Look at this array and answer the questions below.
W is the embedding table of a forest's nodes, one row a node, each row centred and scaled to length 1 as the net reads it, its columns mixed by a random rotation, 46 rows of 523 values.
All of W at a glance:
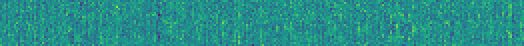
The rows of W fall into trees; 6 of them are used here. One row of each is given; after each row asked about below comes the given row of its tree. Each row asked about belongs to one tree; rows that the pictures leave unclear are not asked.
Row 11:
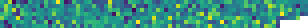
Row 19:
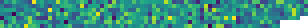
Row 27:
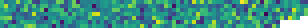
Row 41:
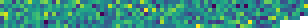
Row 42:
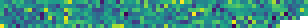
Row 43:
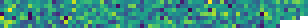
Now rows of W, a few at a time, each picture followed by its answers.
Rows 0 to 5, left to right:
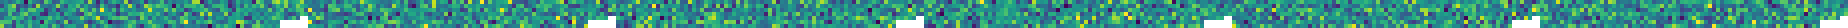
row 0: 43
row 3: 11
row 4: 42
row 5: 27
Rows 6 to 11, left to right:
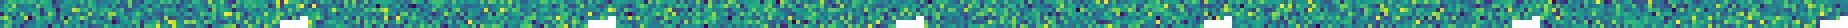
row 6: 43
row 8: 19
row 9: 42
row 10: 41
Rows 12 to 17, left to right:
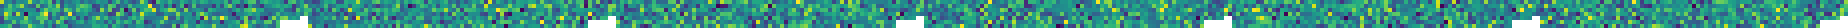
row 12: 41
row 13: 42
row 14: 42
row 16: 19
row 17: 42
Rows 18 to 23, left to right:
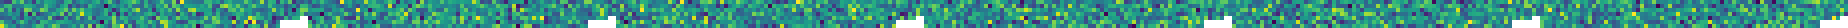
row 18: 42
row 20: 42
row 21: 43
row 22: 43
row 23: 43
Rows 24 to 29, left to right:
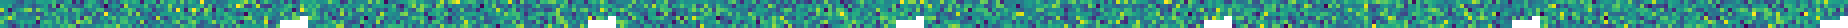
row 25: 27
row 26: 43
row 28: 27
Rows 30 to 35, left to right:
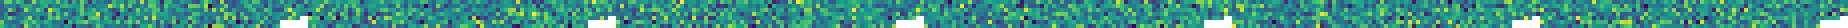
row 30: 19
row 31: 43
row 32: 42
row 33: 43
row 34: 43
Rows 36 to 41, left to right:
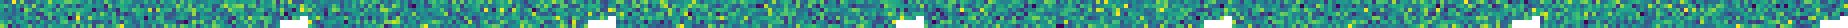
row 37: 42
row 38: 41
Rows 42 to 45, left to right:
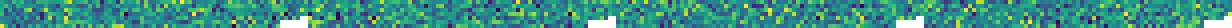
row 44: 41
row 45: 11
